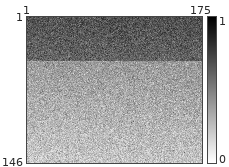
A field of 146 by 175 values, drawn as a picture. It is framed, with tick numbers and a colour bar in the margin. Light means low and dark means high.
Slope: up to the top. Average level on the scale: 40%. Seam: horizontal, 30% of the way down, the top part higher. Stripes: none.
